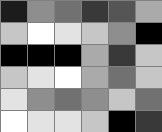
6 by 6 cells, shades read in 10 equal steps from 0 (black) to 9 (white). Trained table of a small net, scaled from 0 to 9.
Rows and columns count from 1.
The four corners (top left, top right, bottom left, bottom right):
1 6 9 2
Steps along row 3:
same same up down up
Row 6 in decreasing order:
9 8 8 7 2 0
